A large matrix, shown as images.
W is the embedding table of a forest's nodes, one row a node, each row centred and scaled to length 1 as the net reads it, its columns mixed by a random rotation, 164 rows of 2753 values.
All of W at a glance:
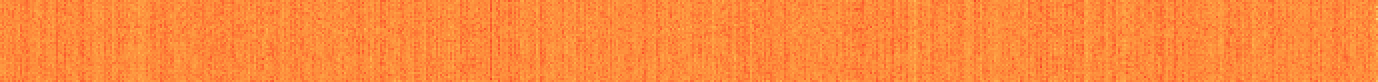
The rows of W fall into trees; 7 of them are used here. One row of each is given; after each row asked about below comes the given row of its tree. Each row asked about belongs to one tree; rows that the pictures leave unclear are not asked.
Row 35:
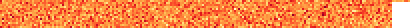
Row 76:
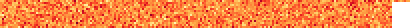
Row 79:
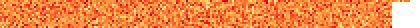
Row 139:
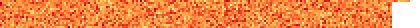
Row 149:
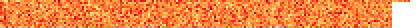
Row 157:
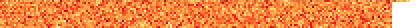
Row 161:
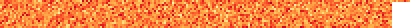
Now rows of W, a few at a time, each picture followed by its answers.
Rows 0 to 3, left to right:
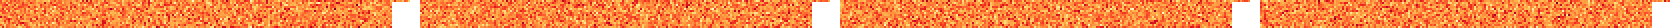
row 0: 161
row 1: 161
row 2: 161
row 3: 149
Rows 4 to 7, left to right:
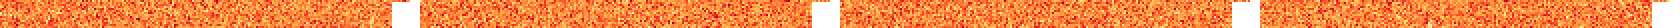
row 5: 79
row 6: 157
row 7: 157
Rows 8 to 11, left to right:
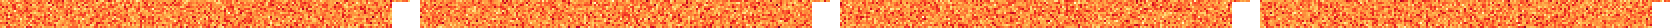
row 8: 35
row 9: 161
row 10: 139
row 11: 149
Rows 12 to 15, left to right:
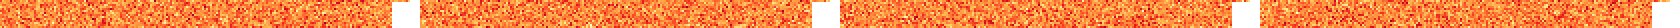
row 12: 161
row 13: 157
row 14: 149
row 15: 76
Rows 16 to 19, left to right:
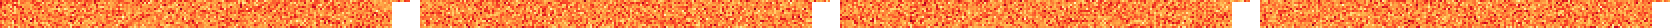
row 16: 139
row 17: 157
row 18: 139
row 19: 149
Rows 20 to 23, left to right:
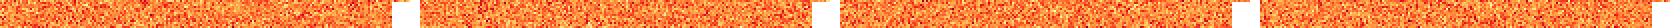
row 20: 76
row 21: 157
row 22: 161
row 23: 149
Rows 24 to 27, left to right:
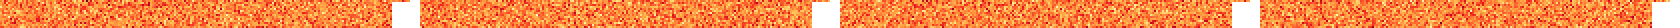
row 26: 161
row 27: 157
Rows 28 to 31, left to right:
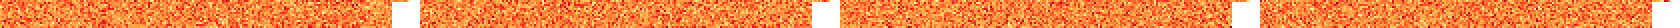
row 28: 161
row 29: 161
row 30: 157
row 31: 35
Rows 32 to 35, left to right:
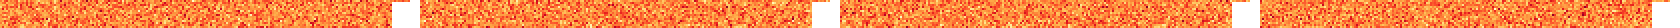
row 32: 161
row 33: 157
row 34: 157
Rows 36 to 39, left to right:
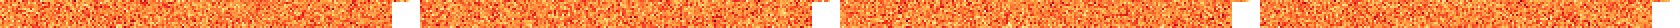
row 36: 76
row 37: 149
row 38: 157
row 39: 76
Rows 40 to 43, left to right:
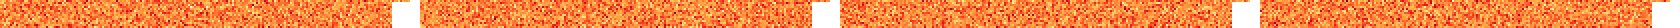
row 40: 79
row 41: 149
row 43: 161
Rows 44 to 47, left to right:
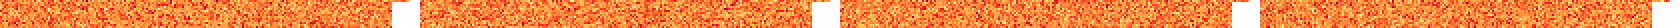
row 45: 139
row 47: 35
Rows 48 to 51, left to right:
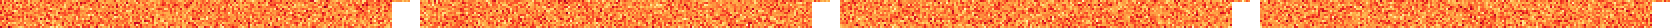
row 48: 35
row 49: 76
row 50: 149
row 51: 149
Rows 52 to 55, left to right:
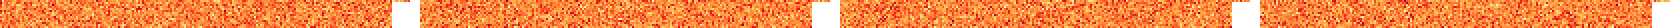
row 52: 35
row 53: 79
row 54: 79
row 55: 76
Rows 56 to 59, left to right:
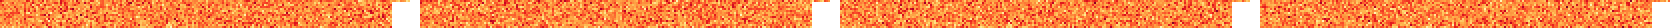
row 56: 157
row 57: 139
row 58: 157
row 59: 157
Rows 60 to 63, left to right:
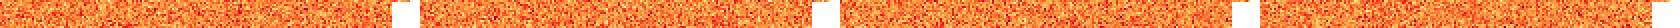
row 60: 139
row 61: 149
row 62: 149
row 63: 157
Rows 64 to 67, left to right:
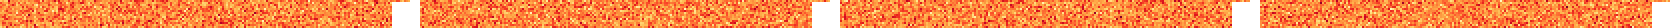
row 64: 149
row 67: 157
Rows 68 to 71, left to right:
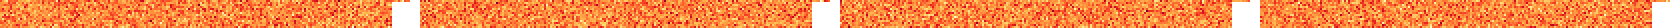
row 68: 149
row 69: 35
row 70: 35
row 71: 157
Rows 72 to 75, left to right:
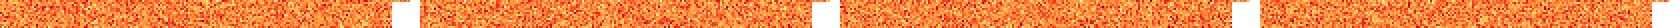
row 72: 79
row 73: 157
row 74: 157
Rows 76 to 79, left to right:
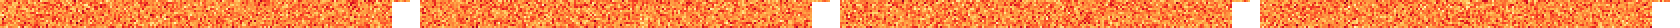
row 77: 161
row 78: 35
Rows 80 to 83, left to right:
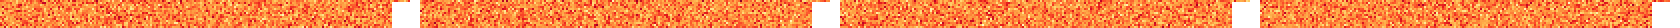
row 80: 76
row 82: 76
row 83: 161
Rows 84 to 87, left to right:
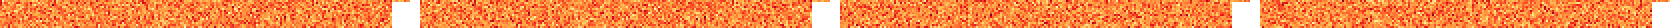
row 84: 35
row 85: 35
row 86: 79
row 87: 161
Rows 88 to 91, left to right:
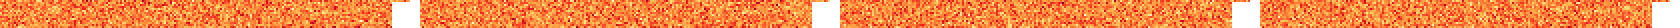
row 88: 161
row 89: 161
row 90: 157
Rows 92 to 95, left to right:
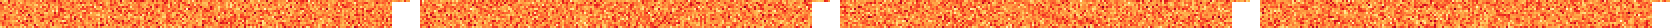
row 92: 149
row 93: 35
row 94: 157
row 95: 161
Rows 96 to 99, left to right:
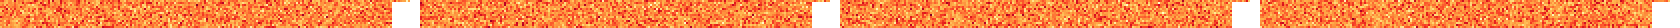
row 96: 157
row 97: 139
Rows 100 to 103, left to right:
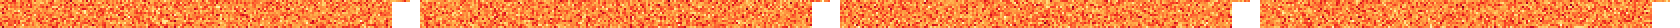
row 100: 161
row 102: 79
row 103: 157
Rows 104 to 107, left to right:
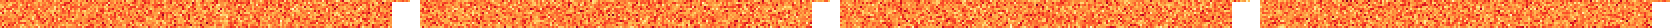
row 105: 161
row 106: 157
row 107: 161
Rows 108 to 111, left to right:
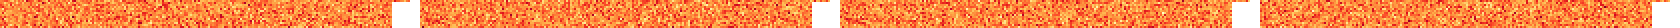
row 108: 76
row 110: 161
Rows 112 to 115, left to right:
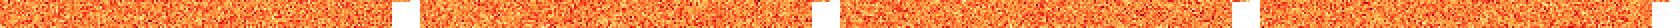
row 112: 149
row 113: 149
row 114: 157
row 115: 161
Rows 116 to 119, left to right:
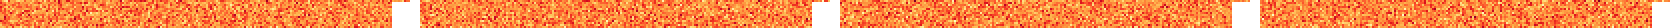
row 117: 149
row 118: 76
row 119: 149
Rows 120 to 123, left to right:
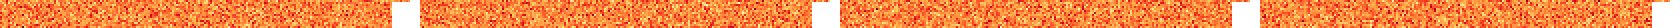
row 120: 79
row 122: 149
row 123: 149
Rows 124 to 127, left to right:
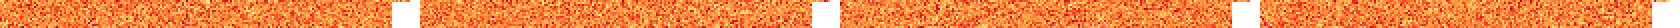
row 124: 79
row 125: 161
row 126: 139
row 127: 76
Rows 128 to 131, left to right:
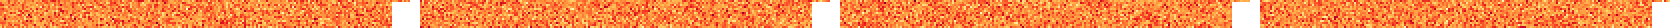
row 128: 149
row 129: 35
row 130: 76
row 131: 149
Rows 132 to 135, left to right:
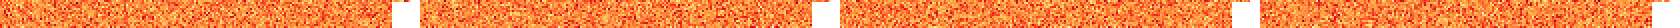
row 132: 35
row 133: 149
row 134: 79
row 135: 149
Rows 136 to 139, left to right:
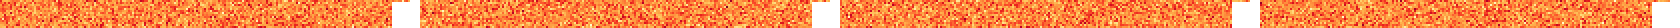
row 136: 149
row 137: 157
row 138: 35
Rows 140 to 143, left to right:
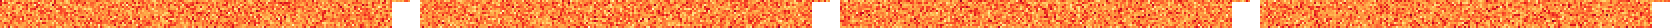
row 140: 35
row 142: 149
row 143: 79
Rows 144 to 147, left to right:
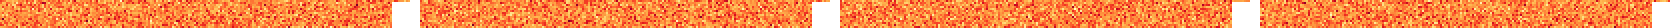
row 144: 76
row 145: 149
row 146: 35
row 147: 76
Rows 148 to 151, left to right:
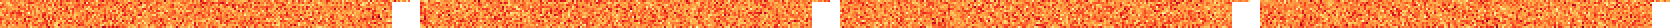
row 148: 157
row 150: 161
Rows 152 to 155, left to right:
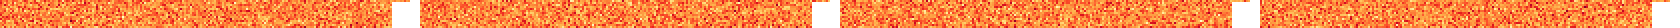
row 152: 139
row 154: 161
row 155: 35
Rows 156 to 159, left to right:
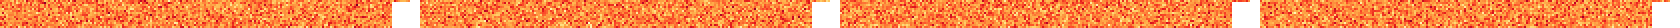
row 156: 76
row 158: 161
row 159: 149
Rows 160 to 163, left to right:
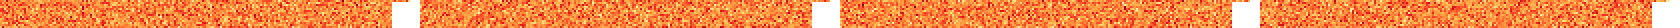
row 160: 161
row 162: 161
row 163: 76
